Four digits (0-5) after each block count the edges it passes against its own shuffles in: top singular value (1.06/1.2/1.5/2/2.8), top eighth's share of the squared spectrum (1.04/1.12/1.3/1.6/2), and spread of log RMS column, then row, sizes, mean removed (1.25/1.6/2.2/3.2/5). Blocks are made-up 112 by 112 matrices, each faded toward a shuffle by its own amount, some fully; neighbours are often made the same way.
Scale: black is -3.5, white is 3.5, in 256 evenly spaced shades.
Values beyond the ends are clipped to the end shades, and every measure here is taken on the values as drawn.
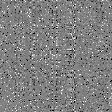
4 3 2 1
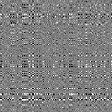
5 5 3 4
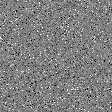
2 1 0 0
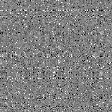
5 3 2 2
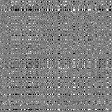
5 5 3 4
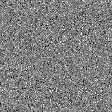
3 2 1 1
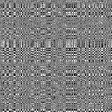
5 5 4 4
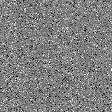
3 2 0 0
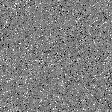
2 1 0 0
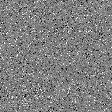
3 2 0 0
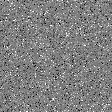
2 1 0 0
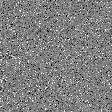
2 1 0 0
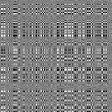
5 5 5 5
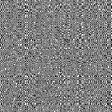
5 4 3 3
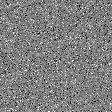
0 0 0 0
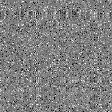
4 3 2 2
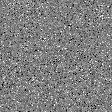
0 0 0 0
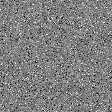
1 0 0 0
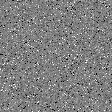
1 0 0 0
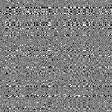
5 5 3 4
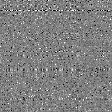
4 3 1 2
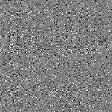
4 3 2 2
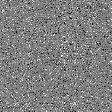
4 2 1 1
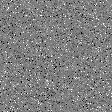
0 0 0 0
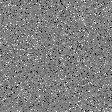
0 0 0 0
